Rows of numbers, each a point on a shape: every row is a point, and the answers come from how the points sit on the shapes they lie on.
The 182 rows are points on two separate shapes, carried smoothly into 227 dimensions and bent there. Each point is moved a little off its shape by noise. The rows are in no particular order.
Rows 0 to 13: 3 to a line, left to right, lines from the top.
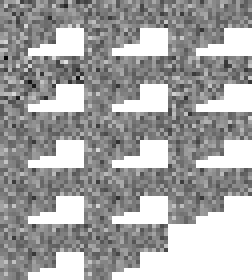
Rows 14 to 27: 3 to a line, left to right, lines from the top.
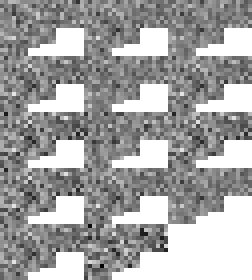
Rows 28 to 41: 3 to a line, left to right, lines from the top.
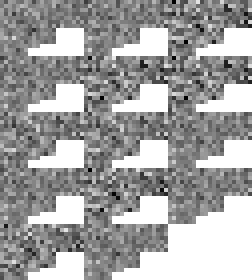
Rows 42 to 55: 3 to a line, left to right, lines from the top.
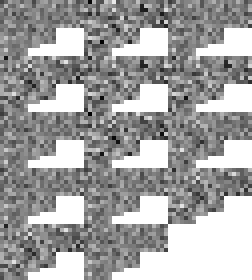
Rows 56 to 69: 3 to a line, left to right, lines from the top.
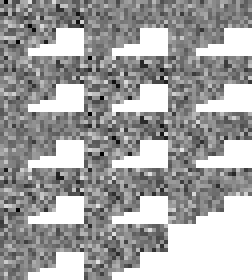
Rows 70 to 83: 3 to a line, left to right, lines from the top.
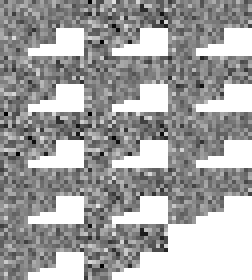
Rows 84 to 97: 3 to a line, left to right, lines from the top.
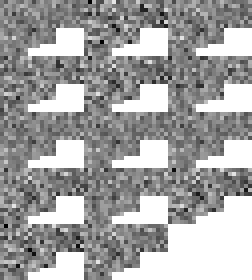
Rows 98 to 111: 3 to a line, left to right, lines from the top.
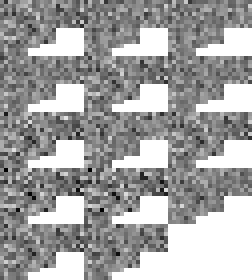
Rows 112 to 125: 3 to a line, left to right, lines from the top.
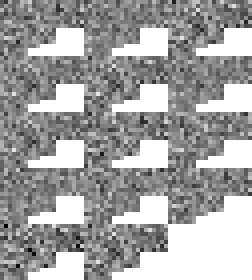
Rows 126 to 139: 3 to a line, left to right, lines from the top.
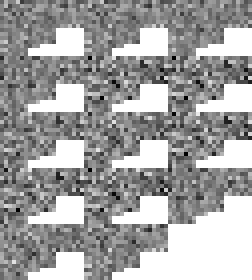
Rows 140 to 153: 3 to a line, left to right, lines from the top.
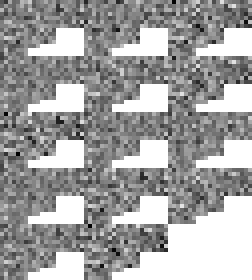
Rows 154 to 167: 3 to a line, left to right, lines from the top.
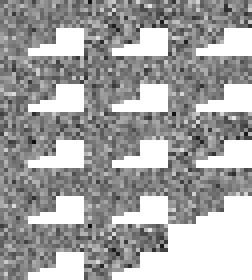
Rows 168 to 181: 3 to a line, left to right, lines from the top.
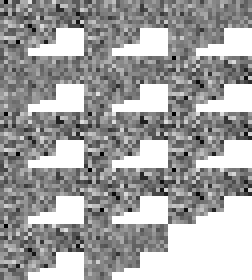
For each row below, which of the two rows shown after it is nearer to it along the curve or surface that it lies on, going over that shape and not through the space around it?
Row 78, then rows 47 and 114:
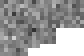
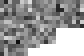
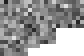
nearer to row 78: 114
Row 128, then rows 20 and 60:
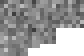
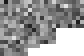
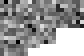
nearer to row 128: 20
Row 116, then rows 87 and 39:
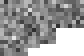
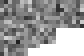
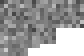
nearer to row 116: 39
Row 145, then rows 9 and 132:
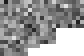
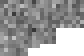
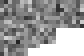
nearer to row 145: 9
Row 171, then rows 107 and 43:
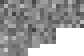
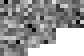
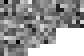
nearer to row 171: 43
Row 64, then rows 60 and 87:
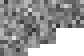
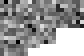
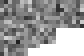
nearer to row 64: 60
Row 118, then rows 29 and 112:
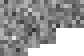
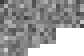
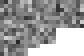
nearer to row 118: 29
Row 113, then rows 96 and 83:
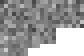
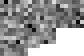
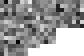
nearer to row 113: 83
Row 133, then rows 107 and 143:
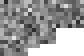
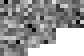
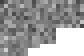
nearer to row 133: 107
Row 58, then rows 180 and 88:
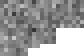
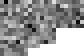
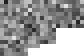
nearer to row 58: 88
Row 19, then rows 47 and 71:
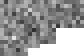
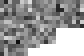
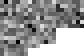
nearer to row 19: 71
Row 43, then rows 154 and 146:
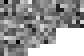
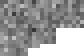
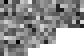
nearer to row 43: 146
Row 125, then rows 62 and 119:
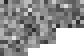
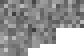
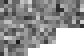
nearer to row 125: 62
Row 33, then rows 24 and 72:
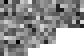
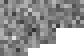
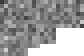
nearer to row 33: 72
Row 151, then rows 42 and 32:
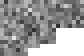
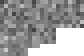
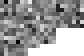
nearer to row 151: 42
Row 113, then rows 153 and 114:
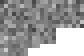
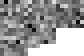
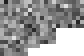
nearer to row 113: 114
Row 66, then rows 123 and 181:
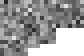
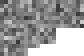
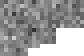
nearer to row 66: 181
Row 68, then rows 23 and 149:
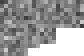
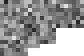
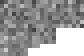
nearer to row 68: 149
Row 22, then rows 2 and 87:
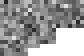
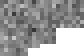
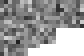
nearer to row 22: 2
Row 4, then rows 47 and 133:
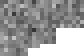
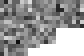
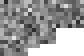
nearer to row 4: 133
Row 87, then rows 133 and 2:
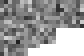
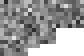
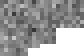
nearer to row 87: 2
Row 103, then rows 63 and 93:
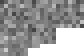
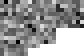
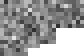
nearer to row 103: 93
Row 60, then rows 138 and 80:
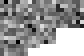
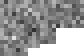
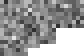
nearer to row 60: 80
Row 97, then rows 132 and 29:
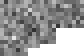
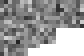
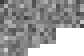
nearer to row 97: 29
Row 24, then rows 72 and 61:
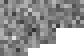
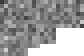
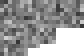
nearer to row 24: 72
